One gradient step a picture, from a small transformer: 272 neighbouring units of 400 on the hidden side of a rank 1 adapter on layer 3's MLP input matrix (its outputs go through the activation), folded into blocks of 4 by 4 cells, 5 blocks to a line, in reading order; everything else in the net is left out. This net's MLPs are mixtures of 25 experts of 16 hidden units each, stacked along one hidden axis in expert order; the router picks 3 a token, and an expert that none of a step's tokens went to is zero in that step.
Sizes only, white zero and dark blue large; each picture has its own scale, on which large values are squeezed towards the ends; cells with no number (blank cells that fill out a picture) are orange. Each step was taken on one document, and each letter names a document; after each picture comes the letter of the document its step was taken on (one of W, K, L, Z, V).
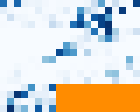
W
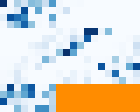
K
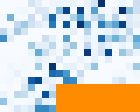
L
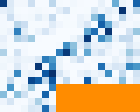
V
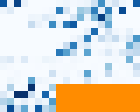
W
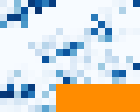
K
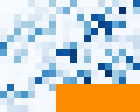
V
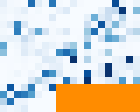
V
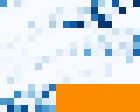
W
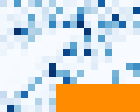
L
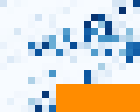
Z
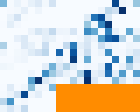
V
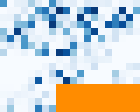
L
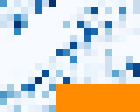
K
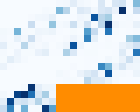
Z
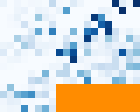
V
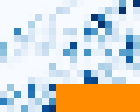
Z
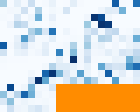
V
